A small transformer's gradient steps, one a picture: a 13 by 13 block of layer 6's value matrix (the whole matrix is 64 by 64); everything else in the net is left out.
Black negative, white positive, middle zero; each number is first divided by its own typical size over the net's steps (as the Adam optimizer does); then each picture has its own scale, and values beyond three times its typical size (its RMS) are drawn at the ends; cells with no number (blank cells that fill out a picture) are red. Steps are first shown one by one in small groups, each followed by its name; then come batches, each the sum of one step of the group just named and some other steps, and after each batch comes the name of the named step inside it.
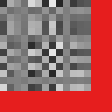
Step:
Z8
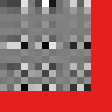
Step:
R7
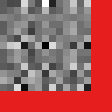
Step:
R7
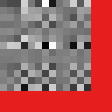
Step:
R7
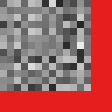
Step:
Z8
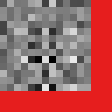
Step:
Z8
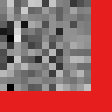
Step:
Z8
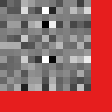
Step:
R7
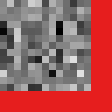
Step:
Z8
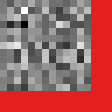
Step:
R7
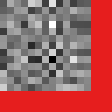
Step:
Z8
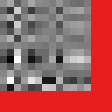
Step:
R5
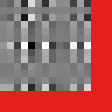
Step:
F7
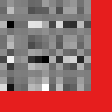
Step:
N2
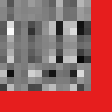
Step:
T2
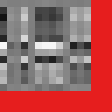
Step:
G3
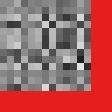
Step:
N2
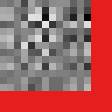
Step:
F7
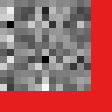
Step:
N2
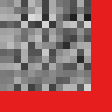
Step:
F7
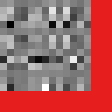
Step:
N2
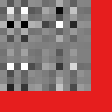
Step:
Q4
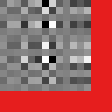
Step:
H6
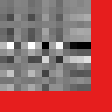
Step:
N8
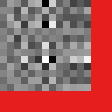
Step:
H6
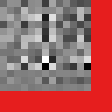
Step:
H6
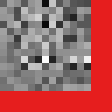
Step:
H6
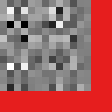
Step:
Q4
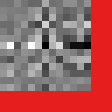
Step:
N8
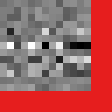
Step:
N8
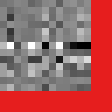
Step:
N8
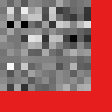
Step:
Q4
